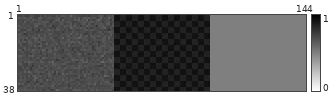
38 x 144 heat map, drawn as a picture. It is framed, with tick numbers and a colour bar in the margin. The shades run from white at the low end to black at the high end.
The table splits into one row of 3 panels. Panel 1,1: high, fine-grained, faint in contrast. Panel 1,2: very high, checkered, faint in contrast. Panel 1,3: middling, flat.
